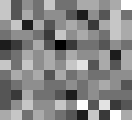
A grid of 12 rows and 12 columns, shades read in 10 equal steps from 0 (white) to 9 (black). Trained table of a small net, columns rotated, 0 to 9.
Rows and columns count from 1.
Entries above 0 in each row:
11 12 12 12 12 12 12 12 12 12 11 11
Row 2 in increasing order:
2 2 3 4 4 4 5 5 6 6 6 8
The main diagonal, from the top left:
2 6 8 5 6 5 2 4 4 5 7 3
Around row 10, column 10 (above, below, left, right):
3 1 4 5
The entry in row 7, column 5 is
3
